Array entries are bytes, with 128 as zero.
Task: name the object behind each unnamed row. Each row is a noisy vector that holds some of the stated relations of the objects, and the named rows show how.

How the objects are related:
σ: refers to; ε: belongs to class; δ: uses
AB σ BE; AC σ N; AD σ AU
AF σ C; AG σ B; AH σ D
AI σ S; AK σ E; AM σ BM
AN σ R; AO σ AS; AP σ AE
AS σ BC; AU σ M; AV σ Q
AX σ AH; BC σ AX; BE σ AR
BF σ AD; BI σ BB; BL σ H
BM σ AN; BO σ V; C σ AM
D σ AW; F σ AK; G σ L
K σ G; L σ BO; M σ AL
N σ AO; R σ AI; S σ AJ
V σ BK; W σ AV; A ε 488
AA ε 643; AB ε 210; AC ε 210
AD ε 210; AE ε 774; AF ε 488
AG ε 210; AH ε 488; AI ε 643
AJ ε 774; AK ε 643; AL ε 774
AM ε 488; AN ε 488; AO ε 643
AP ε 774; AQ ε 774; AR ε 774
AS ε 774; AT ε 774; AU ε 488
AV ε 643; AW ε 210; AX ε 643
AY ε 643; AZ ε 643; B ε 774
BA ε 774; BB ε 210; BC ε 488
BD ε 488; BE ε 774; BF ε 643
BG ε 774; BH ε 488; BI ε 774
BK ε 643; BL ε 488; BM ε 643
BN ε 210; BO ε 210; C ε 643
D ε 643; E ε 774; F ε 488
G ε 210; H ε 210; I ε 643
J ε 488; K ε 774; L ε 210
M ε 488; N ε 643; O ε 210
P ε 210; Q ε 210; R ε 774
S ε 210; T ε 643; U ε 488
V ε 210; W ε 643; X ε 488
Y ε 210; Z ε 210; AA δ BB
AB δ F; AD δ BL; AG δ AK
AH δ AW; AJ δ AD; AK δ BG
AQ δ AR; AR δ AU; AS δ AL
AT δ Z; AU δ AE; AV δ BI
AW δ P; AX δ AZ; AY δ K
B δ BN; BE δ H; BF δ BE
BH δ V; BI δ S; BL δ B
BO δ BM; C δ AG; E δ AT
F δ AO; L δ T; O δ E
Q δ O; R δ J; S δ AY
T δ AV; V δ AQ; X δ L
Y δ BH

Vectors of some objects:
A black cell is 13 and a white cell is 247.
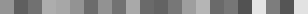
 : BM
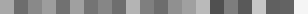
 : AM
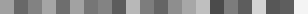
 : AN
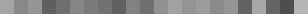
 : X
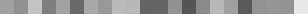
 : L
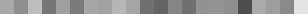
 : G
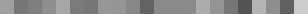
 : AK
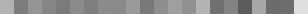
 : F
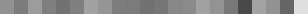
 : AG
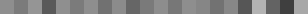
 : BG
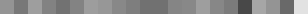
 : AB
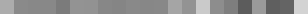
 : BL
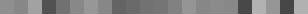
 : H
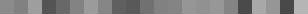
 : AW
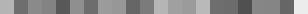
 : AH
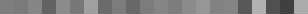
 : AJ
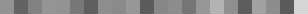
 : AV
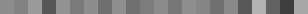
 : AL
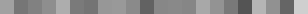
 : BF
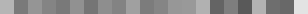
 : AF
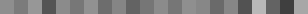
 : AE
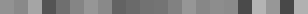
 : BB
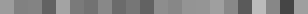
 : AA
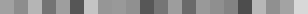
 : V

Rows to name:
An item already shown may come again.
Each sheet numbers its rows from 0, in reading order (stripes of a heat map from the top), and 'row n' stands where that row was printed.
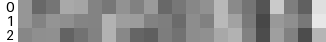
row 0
C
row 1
AD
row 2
O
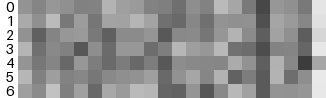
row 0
AD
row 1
G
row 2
AV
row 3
AH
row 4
AY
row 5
AU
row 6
L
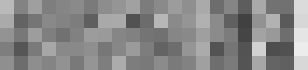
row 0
M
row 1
AX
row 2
AB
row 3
R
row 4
BE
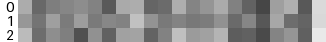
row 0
AO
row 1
K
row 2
BC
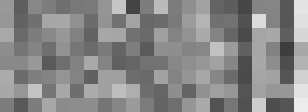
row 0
AS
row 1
AI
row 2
N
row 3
T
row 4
Q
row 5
D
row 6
BO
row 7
R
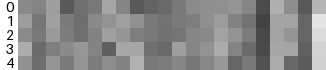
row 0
Y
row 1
AC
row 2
AG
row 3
N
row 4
AP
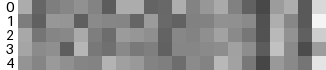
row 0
AO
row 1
S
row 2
W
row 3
BK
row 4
AD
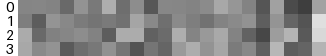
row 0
E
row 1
BI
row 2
AO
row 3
BH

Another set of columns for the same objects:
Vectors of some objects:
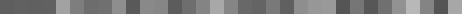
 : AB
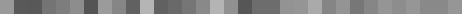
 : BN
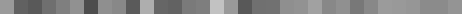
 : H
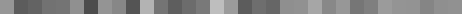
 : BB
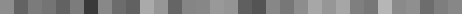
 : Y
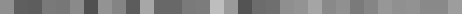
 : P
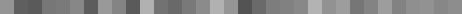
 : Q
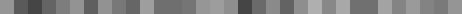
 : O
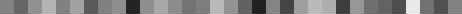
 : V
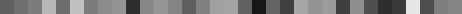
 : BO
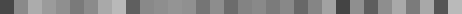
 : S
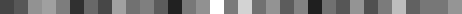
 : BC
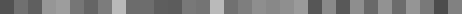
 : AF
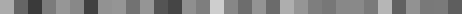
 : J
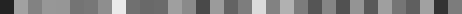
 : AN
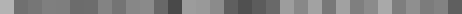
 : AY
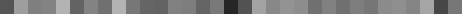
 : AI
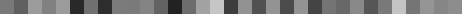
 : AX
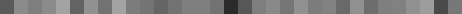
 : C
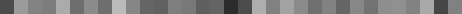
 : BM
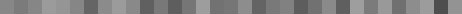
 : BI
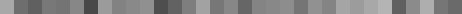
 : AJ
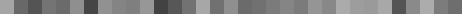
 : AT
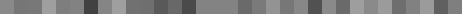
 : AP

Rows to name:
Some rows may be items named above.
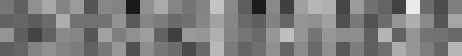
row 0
V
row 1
AB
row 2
X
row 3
AC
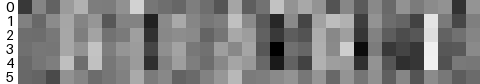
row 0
AM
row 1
V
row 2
G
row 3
L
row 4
BO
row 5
BL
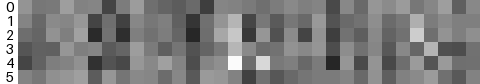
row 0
AP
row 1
D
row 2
AX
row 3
M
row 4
AH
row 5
AV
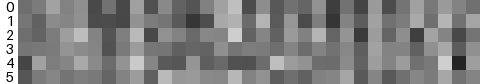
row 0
N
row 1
AS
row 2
AU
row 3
BE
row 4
R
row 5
AG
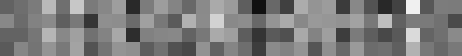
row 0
BO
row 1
BH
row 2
G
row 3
K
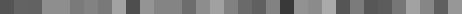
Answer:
AD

